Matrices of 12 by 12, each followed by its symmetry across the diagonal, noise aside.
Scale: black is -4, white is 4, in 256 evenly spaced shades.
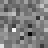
neither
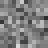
antisymmetric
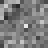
symmetric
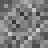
symmetric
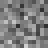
antisymmetric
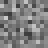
antisymmetric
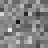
neither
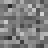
neither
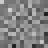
symmetric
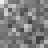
symmetric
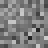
symmetric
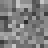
antisymmetric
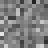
antisymmetric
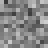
neither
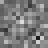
symmetric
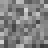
neither
